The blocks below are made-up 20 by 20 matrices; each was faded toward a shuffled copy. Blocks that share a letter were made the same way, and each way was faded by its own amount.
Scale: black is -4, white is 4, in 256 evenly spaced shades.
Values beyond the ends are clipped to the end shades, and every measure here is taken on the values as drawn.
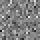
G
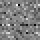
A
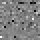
A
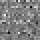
A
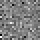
G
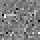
A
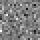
G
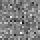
G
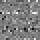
A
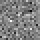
G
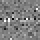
A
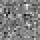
G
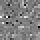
A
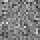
G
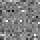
A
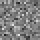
G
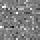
A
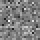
G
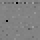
A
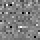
A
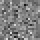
G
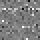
A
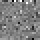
A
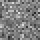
G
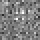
G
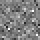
G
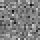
G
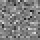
G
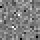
G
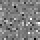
A
